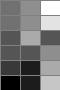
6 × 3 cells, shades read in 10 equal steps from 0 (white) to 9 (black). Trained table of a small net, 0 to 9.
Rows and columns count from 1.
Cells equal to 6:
4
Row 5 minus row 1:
2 4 3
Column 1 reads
5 5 6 6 7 9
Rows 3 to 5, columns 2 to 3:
3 6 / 6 4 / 8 3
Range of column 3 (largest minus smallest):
6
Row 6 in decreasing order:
9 8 2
